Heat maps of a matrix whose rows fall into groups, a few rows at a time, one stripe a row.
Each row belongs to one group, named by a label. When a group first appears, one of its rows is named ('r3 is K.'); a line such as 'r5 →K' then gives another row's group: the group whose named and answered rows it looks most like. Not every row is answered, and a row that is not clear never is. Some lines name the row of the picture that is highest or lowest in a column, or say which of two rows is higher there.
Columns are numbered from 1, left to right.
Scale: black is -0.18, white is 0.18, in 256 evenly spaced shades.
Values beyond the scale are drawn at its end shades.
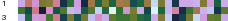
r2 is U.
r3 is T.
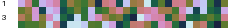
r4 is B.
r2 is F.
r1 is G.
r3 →F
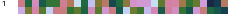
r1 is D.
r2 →G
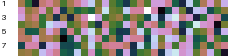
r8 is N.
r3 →N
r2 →G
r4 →G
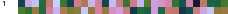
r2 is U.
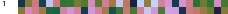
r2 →D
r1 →F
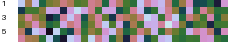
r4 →D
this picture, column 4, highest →5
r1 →F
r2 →B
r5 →T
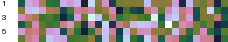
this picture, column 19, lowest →3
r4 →D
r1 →D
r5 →G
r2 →N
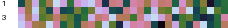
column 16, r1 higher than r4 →No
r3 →F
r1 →F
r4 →G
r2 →N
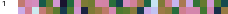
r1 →N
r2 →T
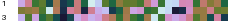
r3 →N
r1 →N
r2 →B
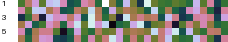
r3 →U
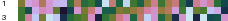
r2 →N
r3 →F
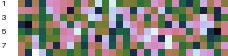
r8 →T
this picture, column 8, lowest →2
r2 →F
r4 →U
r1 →U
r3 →U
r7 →D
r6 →D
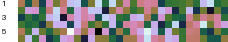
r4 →U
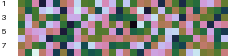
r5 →N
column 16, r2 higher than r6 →No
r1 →U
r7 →B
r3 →D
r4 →F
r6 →T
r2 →B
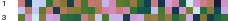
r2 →T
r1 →T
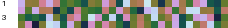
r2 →T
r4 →B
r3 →U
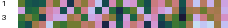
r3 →U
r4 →U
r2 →B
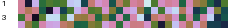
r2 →N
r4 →G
